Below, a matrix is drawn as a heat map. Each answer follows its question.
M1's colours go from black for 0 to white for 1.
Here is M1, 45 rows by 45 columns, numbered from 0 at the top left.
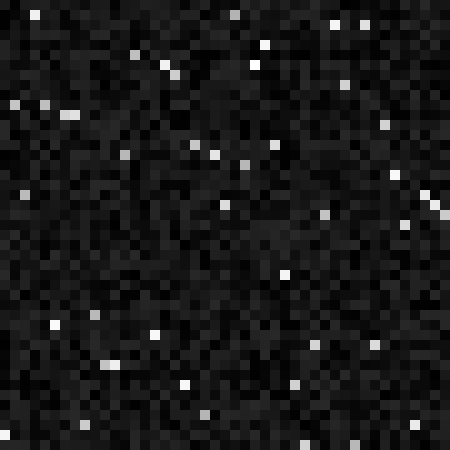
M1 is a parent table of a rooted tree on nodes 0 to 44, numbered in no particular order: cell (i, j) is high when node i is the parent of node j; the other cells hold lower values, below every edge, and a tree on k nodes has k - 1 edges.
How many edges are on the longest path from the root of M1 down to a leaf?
8
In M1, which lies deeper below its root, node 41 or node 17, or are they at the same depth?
node 17
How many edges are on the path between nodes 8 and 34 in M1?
1
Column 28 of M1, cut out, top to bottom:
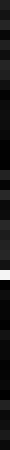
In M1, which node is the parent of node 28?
27
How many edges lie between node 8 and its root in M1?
3
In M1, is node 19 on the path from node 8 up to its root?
yes
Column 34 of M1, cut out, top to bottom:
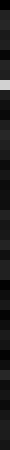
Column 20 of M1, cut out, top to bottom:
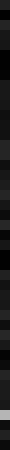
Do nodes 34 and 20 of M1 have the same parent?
no
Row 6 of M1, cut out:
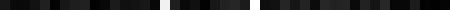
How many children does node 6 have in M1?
2
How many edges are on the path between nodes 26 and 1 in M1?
3
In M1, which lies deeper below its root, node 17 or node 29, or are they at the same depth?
node 29
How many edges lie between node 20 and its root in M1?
4
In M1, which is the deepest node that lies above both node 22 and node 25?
19
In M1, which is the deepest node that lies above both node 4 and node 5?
2
